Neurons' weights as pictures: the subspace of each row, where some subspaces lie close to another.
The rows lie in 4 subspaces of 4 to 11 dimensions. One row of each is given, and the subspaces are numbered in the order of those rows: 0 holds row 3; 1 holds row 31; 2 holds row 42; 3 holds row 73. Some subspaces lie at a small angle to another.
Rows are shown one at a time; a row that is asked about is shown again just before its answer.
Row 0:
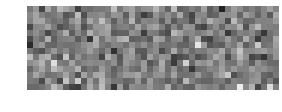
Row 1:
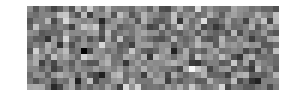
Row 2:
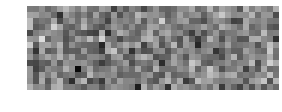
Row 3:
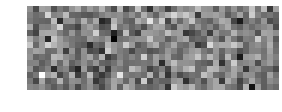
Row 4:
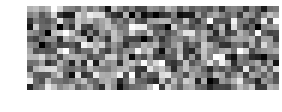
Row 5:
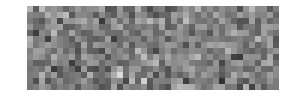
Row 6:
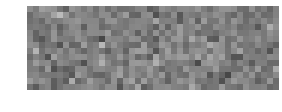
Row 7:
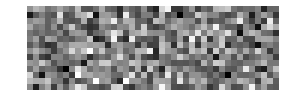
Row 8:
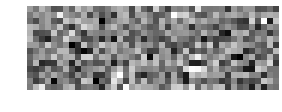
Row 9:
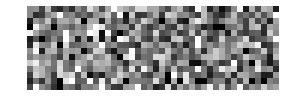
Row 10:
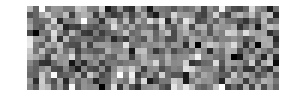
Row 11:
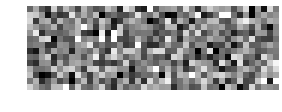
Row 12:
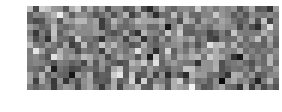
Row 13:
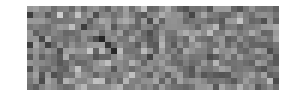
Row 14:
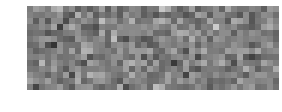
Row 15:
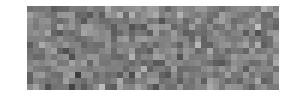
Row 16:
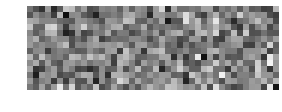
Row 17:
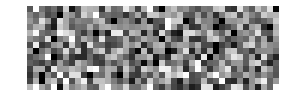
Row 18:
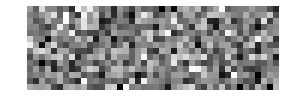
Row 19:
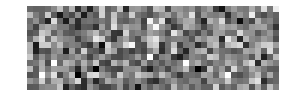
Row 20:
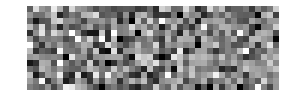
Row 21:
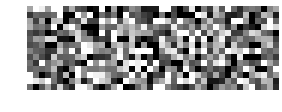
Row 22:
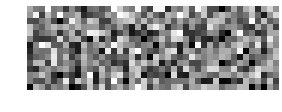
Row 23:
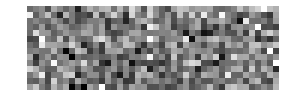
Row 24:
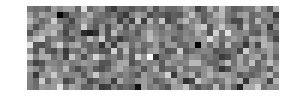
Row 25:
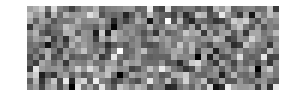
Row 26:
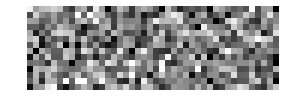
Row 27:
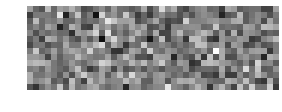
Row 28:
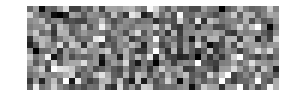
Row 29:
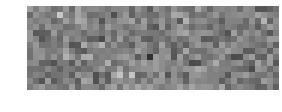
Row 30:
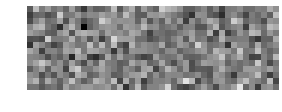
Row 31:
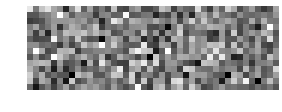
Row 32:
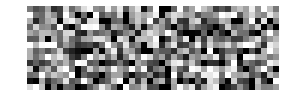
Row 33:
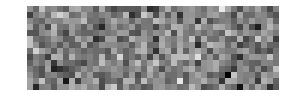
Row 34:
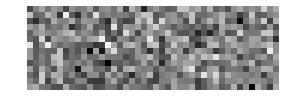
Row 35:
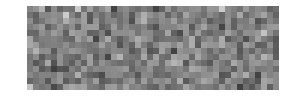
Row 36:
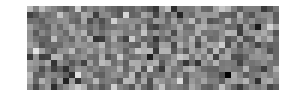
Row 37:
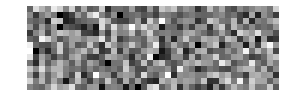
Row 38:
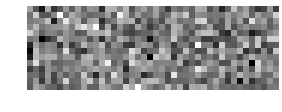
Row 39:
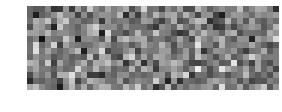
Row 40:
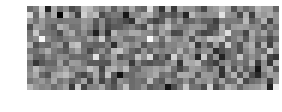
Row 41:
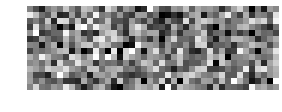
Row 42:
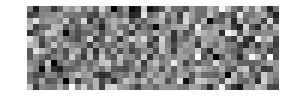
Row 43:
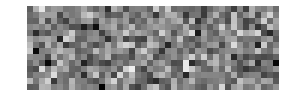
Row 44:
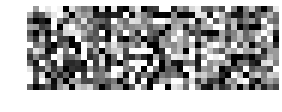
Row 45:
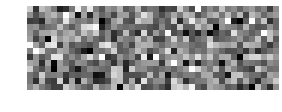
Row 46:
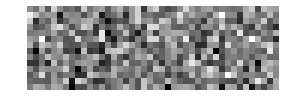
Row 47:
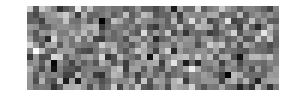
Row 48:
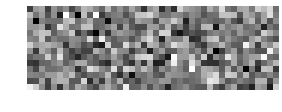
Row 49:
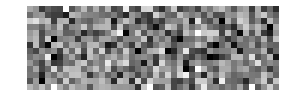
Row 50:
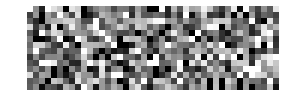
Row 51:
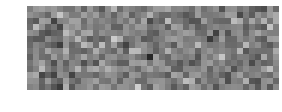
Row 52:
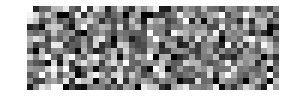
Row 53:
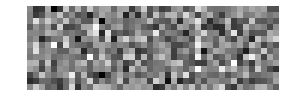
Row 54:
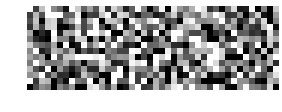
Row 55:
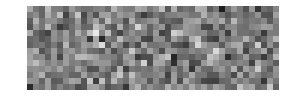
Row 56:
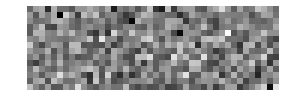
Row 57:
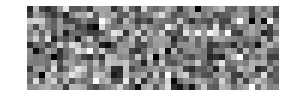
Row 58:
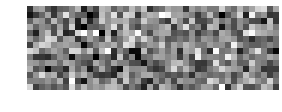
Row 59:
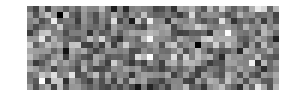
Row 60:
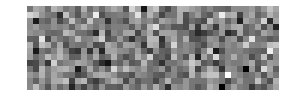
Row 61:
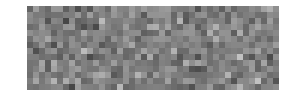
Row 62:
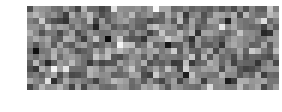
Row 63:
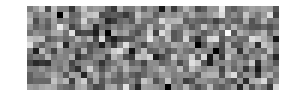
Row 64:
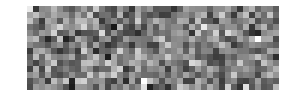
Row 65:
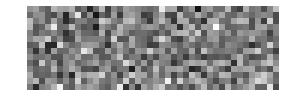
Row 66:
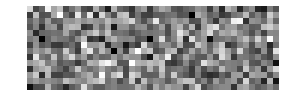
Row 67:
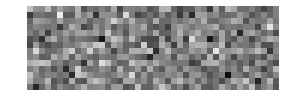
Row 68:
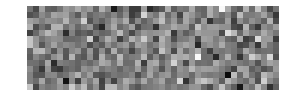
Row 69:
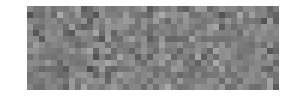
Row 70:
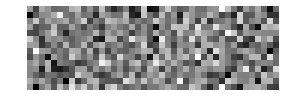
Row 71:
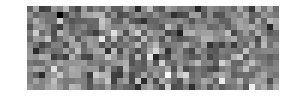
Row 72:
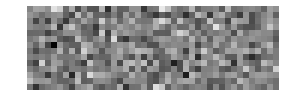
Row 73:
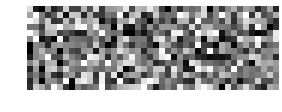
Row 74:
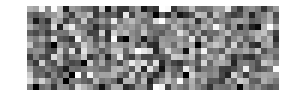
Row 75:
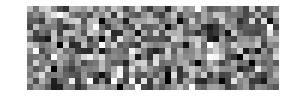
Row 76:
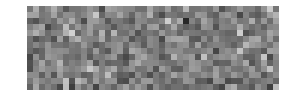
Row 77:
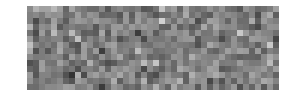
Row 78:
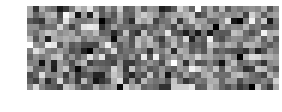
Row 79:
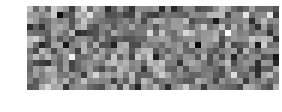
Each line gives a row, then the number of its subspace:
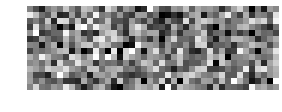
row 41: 0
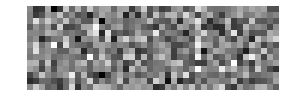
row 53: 2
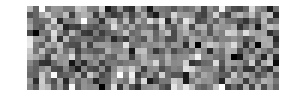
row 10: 3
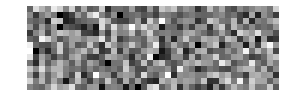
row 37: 3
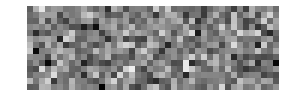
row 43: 3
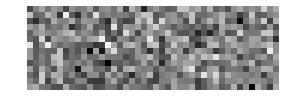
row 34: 0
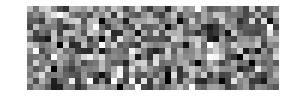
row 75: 2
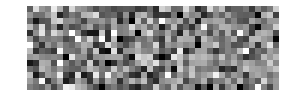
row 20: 3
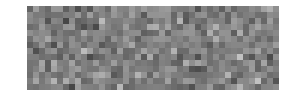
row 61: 0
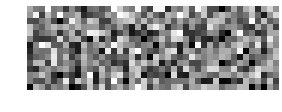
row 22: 3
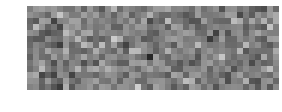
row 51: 3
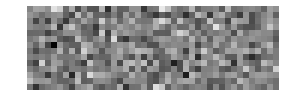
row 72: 1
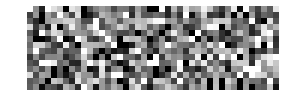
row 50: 3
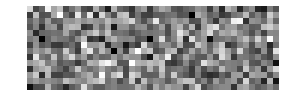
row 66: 3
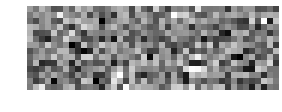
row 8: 3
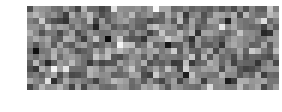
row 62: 3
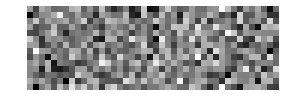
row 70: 2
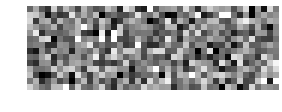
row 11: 0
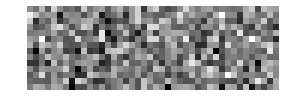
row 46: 0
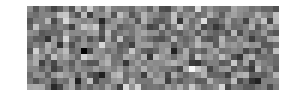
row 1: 3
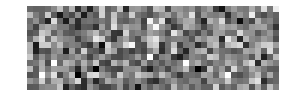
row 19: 0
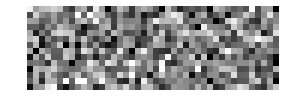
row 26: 3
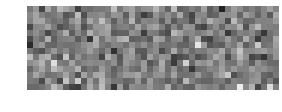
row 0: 1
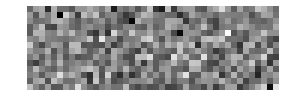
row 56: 3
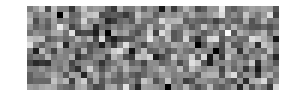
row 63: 0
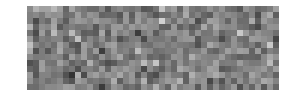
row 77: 3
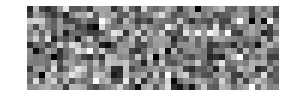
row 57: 1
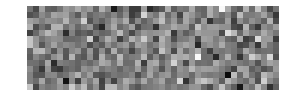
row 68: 2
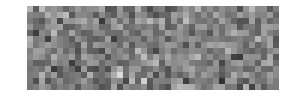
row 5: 3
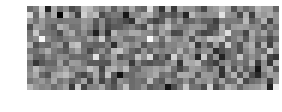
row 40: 3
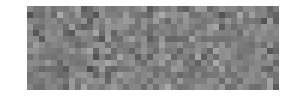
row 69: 3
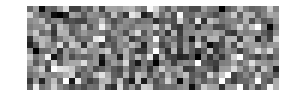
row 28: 2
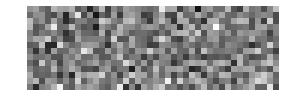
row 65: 0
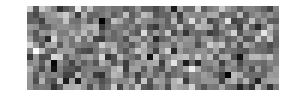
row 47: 1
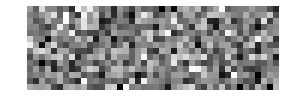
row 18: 0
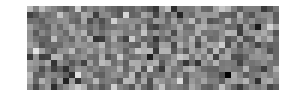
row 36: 1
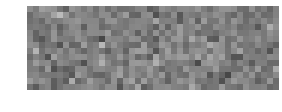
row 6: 2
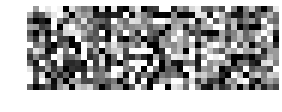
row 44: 1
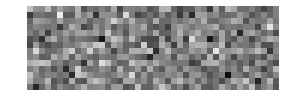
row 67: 1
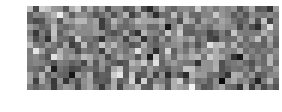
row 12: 0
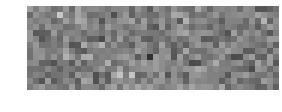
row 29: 3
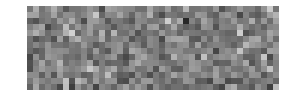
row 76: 3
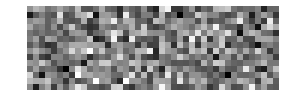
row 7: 1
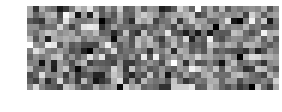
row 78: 1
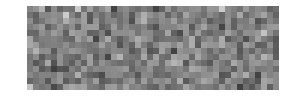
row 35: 3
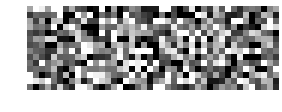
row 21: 1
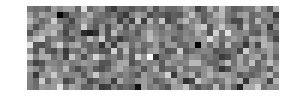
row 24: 3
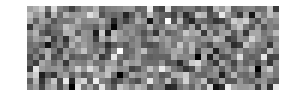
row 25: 3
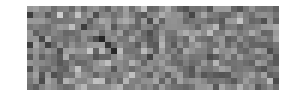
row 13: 0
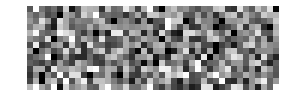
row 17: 0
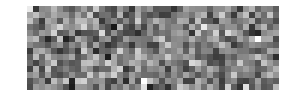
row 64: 3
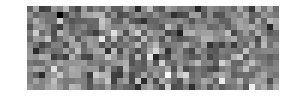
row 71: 0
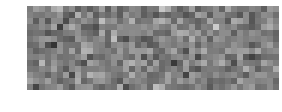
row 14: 1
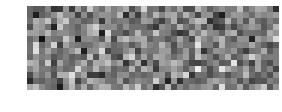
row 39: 2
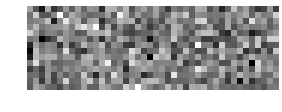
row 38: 3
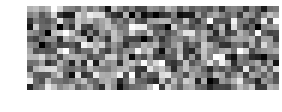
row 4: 0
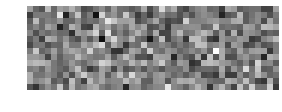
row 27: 0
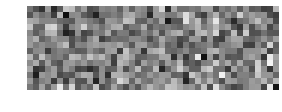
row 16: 3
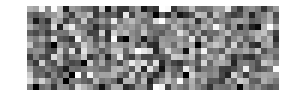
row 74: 1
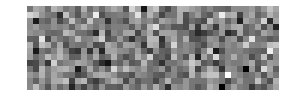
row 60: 2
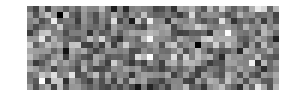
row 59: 3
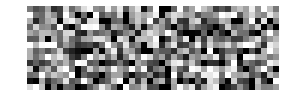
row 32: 2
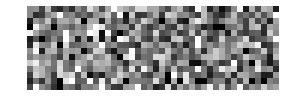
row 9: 2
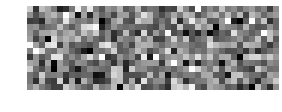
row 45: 1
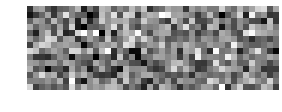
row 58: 3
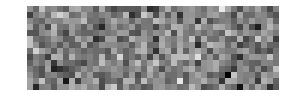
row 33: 2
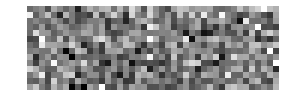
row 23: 3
